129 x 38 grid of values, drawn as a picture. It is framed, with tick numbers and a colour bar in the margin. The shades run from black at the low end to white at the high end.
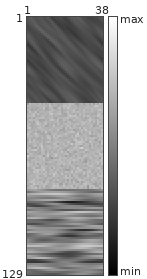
It is made of 3 by 1 panels. Panel 1,1: low, slanting down to the right, faint in contrast. Panel 2,1: high, fine-grained, faint in contrast. Panel 3,1: middling, streaked across, strong in contrast.
